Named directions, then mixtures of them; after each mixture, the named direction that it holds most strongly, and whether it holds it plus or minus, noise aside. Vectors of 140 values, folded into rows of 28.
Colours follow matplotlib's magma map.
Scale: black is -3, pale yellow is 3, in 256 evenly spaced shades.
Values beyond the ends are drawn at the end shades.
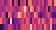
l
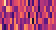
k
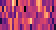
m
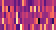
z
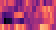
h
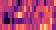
h, plus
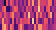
k, minus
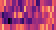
h, plus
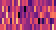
l, minus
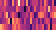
l, minus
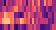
h, minus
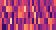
k, plus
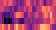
h, plus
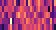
l, plus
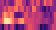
h, minus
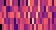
k, minus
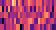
z, minus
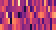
l, minus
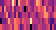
m, plus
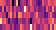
m, minus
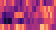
h, plus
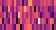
z, minus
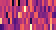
l, plus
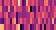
z, minus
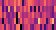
z, minus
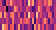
k, minus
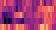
h, plus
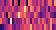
l, plus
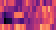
h, plus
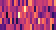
l, plus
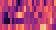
h, plus
